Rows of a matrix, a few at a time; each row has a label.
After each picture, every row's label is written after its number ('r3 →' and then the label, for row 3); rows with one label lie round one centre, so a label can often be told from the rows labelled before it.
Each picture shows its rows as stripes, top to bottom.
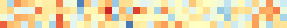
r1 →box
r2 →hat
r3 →box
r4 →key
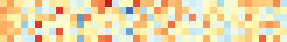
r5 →hat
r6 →key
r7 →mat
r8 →hat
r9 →key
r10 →hat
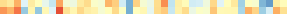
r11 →key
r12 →key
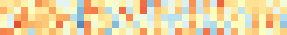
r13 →mat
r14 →mat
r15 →box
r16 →box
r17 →mat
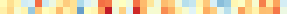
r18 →hat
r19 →hat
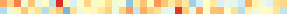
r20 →key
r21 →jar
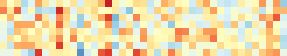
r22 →hat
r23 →key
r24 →hat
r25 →box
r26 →jar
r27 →jar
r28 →box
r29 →hat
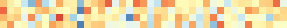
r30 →hat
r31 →mat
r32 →key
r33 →mat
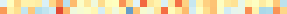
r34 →jar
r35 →key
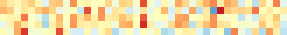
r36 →jar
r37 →mat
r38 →jar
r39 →jar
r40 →box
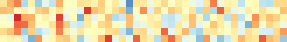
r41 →key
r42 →mat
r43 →box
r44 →box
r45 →key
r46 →hat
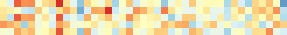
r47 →box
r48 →hat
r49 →box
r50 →key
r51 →box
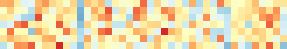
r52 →mat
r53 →hat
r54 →hat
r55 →box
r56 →hat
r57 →mat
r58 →box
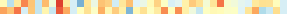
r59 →box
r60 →key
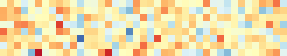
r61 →hat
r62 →key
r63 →mat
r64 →box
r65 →key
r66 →mat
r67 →jar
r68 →hat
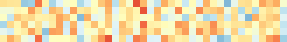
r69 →hat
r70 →jar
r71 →box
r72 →jar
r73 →jar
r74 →hat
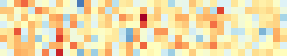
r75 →box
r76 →mat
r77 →jar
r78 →jar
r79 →key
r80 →key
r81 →jar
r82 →box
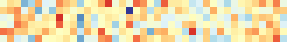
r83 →hat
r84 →key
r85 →box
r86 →box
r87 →mat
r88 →hat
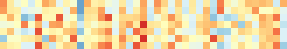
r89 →mat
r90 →mat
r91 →hat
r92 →jar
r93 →hat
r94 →jar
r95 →hat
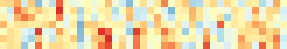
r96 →key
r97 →box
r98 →box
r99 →mat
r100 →hat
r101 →hat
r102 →hat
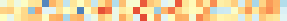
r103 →jar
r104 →hat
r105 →jar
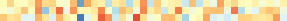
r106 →mat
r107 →jar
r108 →hat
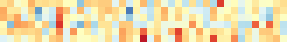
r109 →mat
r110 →key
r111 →key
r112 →box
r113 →jar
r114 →jar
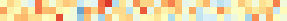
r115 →hat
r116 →mat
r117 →box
